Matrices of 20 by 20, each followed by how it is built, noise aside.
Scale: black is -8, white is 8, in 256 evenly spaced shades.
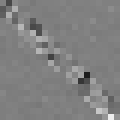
banded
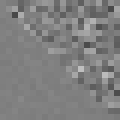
upper triangular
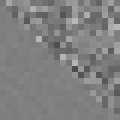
upper triangular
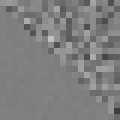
upper triangular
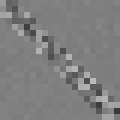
banded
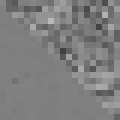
upper triangular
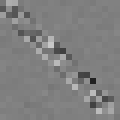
banded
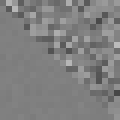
upper triangular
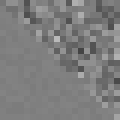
upper triangular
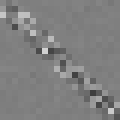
banded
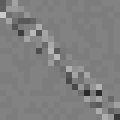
banded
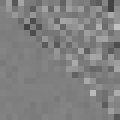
upper triangular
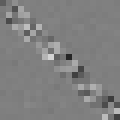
banded
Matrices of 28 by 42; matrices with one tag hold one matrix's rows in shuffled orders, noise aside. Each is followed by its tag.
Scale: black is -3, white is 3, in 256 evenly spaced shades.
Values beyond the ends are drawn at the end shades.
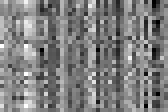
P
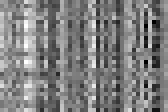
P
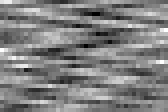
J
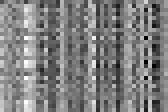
P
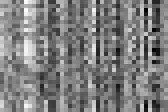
P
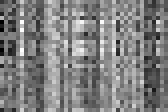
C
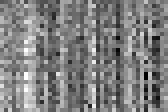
P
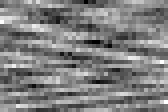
J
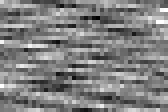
J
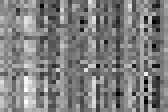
P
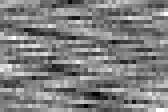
J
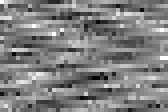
J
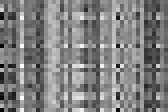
C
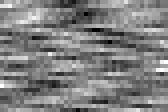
J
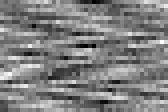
J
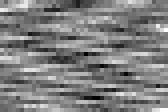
J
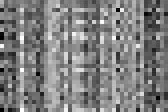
C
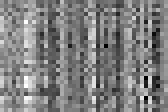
P
